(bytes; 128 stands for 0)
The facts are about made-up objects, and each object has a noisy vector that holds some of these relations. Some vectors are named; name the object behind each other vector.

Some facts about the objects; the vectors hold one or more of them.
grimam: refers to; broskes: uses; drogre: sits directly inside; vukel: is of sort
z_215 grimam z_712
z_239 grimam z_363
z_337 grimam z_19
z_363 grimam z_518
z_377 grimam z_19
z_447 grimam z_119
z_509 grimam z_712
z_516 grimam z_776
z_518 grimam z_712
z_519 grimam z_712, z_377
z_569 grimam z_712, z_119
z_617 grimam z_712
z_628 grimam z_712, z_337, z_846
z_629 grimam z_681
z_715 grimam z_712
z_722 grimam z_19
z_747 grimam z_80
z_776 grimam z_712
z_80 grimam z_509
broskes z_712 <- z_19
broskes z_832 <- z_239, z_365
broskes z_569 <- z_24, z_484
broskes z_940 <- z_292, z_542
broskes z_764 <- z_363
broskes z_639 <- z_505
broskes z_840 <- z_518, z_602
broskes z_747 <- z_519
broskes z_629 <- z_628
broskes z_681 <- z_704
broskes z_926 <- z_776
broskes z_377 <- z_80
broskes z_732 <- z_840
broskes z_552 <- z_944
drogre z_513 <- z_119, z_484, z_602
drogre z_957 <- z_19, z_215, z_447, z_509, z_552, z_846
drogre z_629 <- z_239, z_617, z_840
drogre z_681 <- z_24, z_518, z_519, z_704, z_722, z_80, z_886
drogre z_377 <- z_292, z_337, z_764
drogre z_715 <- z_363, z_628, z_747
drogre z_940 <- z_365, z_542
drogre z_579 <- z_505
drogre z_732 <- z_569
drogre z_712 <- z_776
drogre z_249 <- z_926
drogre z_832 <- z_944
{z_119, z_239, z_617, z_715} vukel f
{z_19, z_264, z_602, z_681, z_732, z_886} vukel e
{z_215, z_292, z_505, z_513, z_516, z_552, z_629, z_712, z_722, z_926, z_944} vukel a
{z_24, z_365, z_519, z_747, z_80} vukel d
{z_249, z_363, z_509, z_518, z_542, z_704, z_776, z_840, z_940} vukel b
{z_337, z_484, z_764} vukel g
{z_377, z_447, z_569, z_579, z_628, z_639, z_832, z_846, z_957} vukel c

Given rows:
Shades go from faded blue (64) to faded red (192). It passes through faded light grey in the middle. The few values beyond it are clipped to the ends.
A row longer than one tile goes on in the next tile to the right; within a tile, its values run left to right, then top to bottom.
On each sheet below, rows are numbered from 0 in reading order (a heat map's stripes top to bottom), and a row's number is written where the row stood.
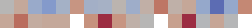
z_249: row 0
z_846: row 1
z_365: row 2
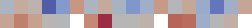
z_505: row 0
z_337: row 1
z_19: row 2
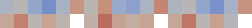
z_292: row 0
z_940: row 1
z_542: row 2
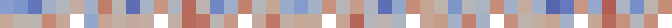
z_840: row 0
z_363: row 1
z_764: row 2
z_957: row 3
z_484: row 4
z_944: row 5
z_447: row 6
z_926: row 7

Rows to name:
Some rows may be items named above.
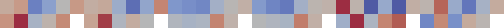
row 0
z_377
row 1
z_365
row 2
z_518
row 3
z_518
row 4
z_747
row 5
z_239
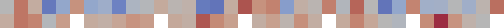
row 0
z_639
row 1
z_732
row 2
z_516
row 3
z_552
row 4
z_569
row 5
z_846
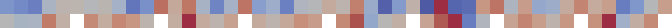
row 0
z_518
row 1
z_119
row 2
z_832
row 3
z_732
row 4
z_722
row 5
z_681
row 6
z_712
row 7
z_377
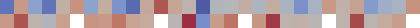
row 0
z_704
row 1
z_776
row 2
z_80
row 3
z_337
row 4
z_509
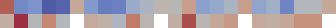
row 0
z_519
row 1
z_602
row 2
z_509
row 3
z_732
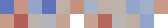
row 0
z_704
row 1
z_628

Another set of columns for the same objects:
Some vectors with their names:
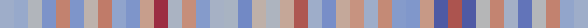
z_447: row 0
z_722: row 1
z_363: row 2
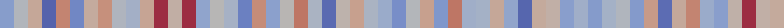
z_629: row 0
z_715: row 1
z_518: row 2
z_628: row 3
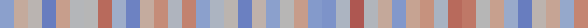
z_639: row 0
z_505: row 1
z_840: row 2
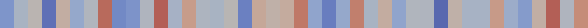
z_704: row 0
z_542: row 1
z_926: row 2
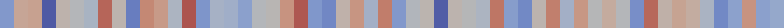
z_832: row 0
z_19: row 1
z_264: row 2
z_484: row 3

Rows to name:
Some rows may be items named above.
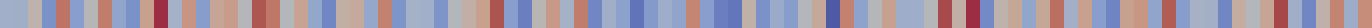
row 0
z_447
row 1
z_840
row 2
z_19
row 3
z_80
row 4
z_681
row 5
z_732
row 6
z_722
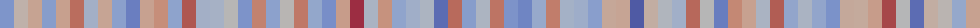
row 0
z_732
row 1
z_447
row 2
z_944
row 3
z_832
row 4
z_377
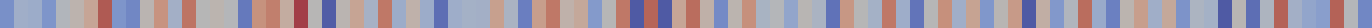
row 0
z_19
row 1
z_940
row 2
z_712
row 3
z_239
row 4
z_764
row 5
z_365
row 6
z_776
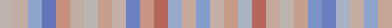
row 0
z_569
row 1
z_602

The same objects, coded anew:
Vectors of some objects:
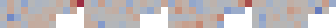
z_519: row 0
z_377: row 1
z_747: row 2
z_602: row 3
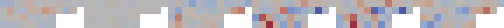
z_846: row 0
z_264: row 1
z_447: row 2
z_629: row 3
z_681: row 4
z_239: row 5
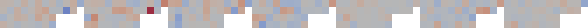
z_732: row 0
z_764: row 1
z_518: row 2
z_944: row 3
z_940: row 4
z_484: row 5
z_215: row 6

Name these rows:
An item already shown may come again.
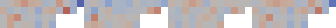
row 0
z_712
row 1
z_447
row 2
z_516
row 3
z_712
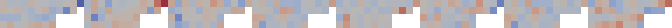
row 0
z_505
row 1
z_519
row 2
z_776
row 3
z_944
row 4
z_569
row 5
z_19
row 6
z_944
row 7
z_747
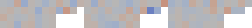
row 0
z_832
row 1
z_722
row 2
z_628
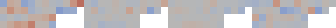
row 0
z_747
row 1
z_337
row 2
z_509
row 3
z_704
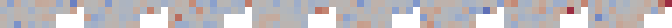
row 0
z_926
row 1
z_365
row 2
z_552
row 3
z_119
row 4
z_80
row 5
z_639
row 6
z_363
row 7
z_519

